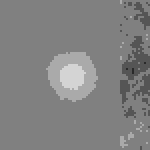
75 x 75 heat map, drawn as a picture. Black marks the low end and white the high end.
There are no regular stripes. One bump rises in the centre. The left part is calmer, up to a seam about 80% of the way across. The middle right is the ninth with the lowest average.
